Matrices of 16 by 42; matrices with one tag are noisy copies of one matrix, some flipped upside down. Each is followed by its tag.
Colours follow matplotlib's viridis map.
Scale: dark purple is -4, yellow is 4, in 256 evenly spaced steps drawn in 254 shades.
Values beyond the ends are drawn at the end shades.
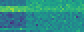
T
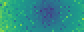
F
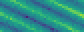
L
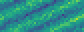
L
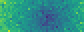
F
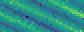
L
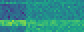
T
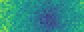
F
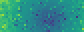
F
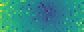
F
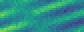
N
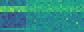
T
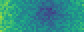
F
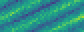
L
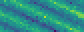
L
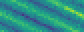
L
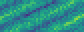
L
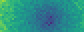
F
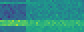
T
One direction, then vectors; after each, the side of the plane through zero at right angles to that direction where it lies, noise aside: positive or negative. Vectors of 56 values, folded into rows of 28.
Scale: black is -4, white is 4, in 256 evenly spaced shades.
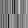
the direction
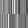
negative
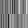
positive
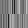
positive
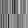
positive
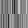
positive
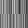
negative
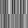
positive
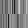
positive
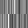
negative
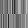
positive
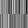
negative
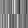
negative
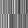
negative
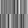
positive
